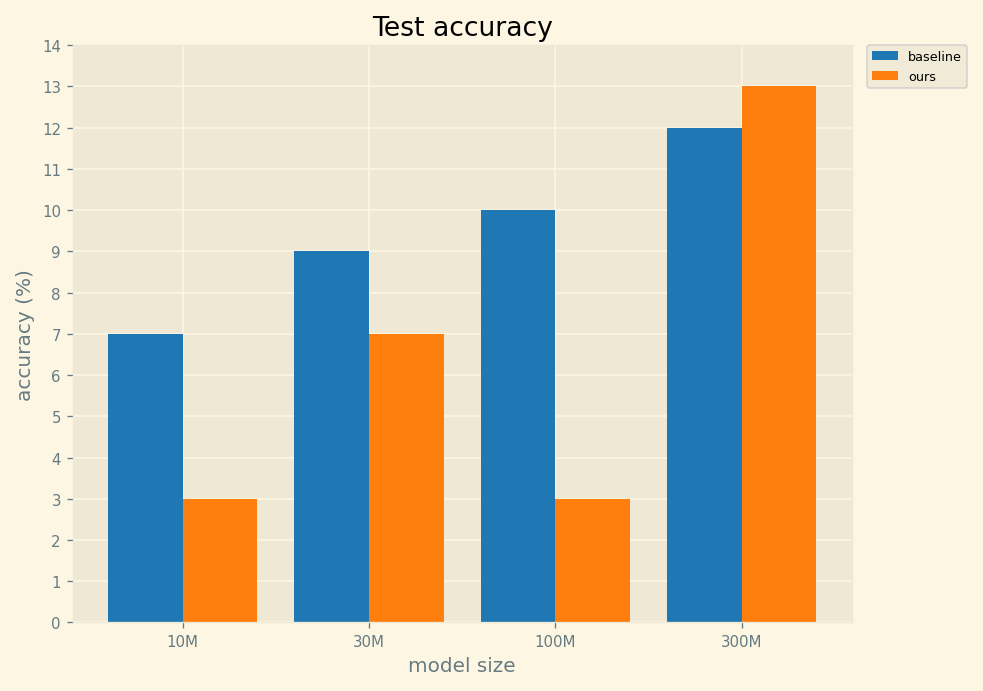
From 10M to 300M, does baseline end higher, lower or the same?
higher
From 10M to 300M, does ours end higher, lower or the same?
higher
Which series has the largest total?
baseline
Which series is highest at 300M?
ours
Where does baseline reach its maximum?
300M
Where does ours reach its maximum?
300M
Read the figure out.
Title: Test accuracy
x-axis: model size, ticks 10M 30M 100M 300M
y-axis: accuracy (%), ticks 0 1 2 3 4 5 6 7 8 9 10 11 12 13 14
Legend: baseline, ours
Values:
baseline: 7 9 10 12
ours: 3 7 3 13
